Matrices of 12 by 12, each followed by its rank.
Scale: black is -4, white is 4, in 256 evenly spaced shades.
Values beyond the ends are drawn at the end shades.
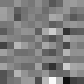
two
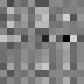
two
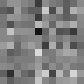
two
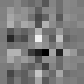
two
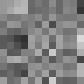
two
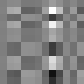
one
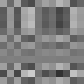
one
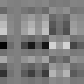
one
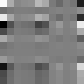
one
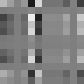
one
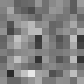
two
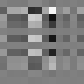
one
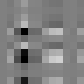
one
